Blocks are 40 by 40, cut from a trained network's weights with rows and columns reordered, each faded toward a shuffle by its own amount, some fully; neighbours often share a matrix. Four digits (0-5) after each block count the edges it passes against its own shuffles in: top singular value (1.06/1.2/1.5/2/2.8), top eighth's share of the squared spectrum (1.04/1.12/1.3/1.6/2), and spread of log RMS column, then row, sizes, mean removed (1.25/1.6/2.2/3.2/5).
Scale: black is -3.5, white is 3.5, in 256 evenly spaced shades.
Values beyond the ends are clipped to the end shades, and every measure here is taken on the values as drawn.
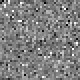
0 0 0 0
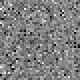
0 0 0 0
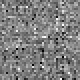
2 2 2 0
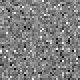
0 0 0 0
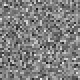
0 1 0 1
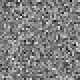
1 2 0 0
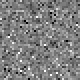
0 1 0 0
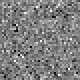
0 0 0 0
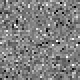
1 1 0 0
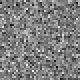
0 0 0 0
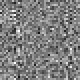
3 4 2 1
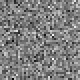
1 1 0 0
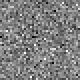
0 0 0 0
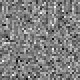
2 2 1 0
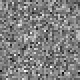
2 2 1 0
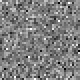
1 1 0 0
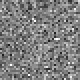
3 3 1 0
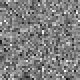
1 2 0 0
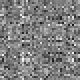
3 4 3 2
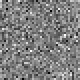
2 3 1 1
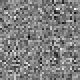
3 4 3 1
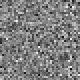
2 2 1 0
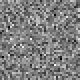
2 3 1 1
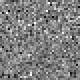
0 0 0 1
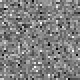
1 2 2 0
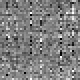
2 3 3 0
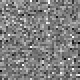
1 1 1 0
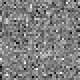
1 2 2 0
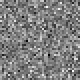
2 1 1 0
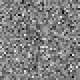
1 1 0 0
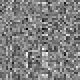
4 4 2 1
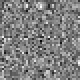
3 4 2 1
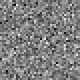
2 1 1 0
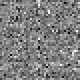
1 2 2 0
